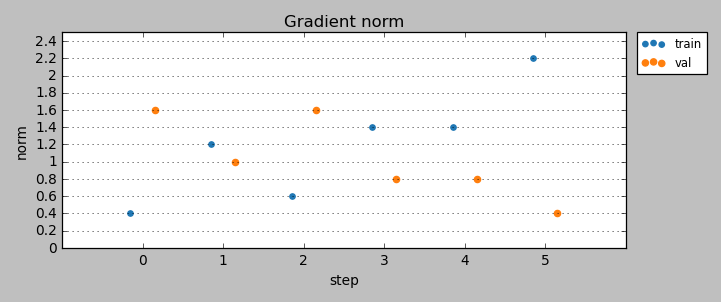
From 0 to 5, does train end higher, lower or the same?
higher
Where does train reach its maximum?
5
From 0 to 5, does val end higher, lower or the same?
lower
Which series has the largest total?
train
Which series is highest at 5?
train
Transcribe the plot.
Title: Gradient norm
x-axis: step, ticks 0 1 2 3 4 5
y-axis: norm, ticks 0 0.2 0.4 0.6 0.8 1 1.2 1.4 1.6 1.8 2 2.2 2.4
Legend: train, val
Values:
train: 0.4 1.2 0.6 1.4 1.4 2.2
val: 1.6 1 1.6 0.8 0.8 0.4
